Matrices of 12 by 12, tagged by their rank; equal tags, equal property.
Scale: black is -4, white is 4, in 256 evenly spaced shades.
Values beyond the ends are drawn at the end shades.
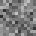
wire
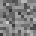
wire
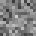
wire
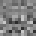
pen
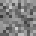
wire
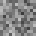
wire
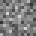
wire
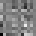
pen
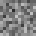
wire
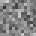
wire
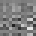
pen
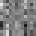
pen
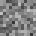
wire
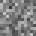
wire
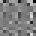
pen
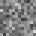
wire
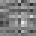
pen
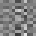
pen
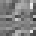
pen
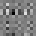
pen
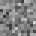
wire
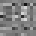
pen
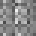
pen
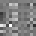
pen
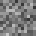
wire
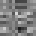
pen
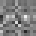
pen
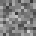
wire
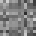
pen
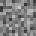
wire
